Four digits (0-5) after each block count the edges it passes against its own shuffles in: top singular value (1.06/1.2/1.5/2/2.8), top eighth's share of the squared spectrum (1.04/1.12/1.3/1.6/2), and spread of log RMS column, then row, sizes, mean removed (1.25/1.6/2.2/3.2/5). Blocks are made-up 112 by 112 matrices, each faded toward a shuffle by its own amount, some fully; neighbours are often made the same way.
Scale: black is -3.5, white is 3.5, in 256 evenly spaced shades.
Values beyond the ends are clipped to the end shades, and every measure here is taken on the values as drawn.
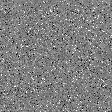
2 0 0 0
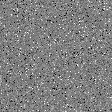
0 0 0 0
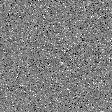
0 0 0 0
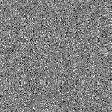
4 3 1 1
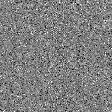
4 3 1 1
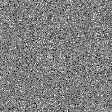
3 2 1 1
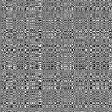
5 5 4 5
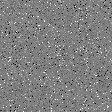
1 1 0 0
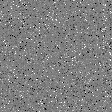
2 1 0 0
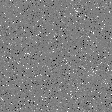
0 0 0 0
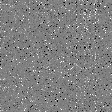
3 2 1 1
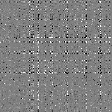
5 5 3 3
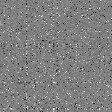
3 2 1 1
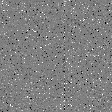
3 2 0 0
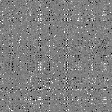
5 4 3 2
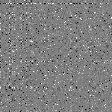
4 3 2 2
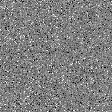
3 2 0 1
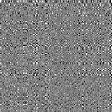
5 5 3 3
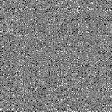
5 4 2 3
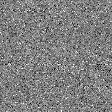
1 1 0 2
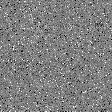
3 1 0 0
